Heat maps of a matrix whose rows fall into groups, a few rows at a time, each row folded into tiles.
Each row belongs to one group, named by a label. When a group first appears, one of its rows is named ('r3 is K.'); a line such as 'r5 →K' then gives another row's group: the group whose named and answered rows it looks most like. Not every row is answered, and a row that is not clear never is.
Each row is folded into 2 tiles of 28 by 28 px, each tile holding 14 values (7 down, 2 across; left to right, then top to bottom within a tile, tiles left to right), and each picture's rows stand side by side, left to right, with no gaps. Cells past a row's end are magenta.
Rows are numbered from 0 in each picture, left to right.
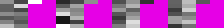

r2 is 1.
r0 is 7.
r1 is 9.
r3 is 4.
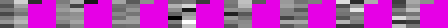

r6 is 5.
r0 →4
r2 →5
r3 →1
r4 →4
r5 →1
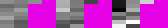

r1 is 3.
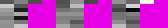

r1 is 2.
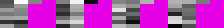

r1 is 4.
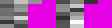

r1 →1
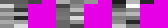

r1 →5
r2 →2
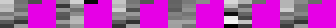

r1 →4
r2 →3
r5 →3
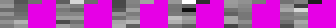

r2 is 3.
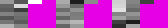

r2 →3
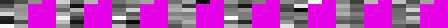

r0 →9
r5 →7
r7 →5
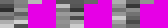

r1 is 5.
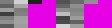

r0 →4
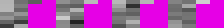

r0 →3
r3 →7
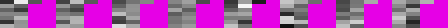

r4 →2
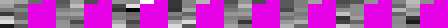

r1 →2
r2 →7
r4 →2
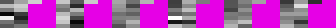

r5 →2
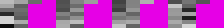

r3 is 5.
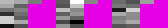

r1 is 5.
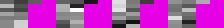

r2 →3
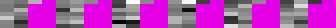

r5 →2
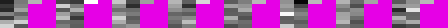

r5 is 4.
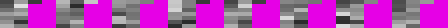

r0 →2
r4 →2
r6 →9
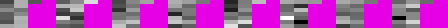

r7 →1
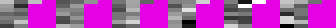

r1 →9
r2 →4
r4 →7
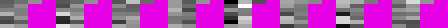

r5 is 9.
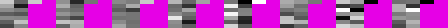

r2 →7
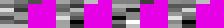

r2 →1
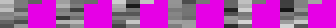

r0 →3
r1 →1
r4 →4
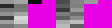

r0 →4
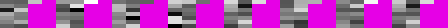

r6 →7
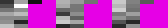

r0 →2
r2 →3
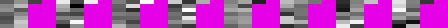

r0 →1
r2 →7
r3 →5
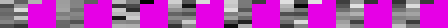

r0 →5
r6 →2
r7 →2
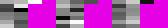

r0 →7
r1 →1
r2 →4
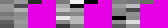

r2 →1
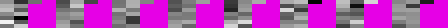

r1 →2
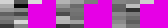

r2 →7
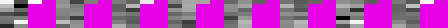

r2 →7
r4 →1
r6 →1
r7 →7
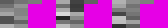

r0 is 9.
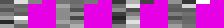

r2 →1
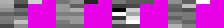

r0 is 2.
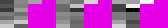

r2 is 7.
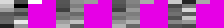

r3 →5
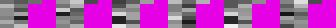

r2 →9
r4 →9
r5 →4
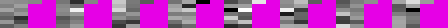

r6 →9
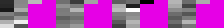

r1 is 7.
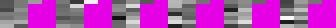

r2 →1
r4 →4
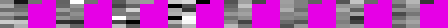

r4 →2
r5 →3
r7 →4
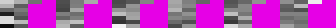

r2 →9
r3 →3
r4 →9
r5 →7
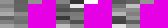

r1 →7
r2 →9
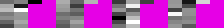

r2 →1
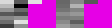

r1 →2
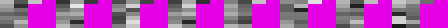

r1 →2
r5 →7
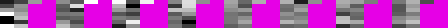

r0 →9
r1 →7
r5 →5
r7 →4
